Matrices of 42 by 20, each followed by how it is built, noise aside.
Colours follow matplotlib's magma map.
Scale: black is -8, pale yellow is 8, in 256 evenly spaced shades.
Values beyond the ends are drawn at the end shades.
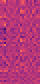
low rank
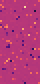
sparse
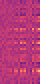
low rank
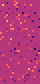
sparse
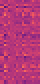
low rank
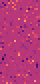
sparse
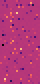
sparse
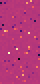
sparse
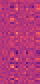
low rank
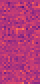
low rank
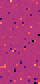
sparse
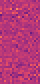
low rank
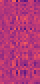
low rank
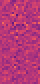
low rank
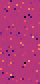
sparse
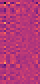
low rank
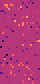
sparse
